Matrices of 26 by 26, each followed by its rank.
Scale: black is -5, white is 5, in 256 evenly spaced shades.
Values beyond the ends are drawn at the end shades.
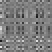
two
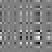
one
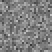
full rank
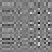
two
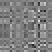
two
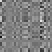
two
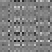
two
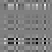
one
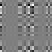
one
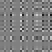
one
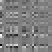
two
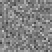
full rank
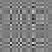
one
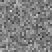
full rank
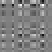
one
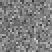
full rank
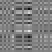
one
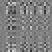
two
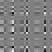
one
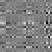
two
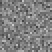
full rank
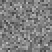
full rank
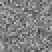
full rank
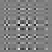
one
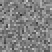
full rank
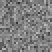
full rank
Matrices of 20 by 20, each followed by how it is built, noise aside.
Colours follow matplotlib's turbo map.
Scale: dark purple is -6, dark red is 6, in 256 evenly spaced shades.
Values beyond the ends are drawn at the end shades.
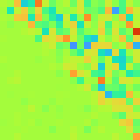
upper triangular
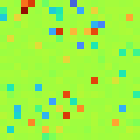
sparse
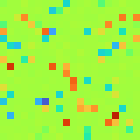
sparse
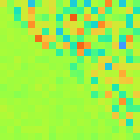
upper triangular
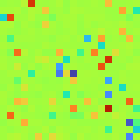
sparse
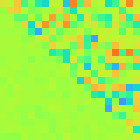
upper triangular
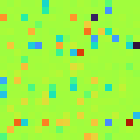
sparse
